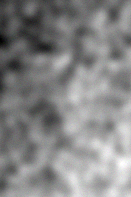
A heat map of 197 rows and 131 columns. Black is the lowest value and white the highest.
The field climbs toward the bottom right. The field is smooth, with broad soft blobs. No lone cell stands out from its neighbours. The bottom right is the ninth with the highest average. The top left is the ninth with the lowest average. No single row or column stands out from its neighbours.
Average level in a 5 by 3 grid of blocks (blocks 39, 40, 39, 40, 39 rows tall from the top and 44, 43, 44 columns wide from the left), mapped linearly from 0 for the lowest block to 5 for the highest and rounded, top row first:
0 1 2 / 1 2 3 / 1 3 3 / 2 3 4 / 3 4 5
